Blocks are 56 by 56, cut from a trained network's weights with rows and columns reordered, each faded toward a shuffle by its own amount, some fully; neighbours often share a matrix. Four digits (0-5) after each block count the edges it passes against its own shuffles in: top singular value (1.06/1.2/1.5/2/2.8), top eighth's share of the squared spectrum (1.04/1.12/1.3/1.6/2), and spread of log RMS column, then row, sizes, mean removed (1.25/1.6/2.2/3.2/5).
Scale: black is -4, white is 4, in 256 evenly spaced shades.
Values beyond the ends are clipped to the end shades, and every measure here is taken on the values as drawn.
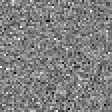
0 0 0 0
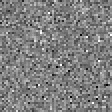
0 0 0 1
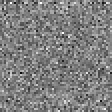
3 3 0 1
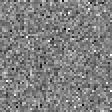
1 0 0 0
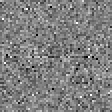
2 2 0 1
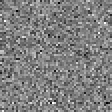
2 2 0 1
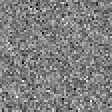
0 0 0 0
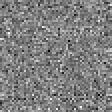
3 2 0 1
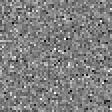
0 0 0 0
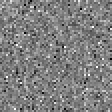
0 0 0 0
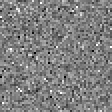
0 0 0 0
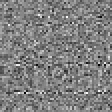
4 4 1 3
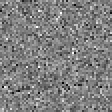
2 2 0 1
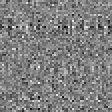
4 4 1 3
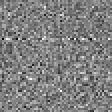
3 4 1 2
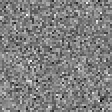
0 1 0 0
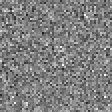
1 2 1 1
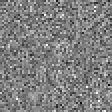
1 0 0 0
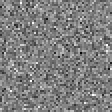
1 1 0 0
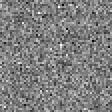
0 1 0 0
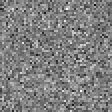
1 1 0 0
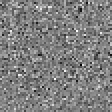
2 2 0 1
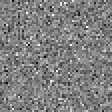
1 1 0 0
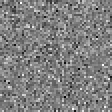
1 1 0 0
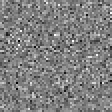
2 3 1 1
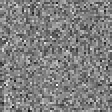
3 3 0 1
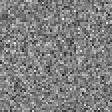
1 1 0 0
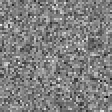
2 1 0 0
